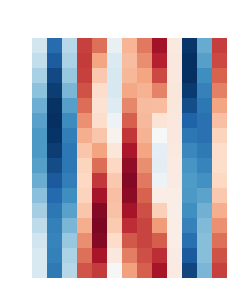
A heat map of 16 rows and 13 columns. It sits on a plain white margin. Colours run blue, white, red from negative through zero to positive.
Streaks run downward. The bottom middle is the ninth with the highest average. The middle left is the ninth with the lowest average.
